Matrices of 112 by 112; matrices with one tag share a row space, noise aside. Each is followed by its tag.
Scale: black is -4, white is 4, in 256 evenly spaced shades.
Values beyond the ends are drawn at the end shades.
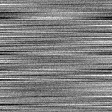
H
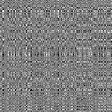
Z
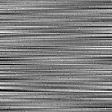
H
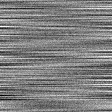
H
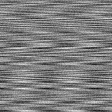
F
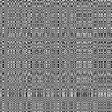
Z
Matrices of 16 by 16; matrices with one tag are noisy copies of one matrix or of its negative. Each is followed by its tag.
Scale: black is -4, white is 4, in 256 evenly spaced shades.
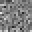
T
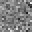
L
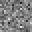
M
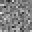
T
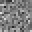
T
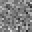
L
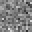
L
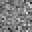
L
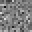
T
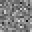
M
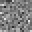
T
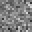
L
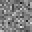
M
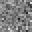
L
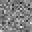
M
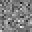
M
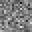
M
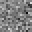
L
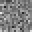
T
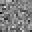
T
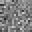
T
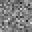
M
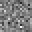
M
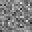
M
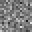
M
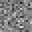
M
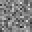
M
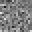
T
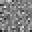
T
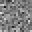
T
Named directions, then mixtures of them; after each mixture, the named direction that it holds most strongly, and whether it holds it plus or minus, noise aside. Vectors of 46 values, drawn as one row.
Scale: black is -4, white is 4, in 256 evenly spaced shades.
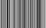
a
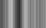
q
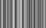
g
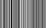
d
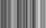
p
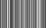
a, minus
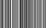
d, minus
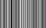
d, plus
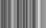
p, plus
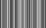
a, minus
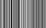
d, plus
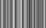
g, plus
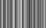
g, plus
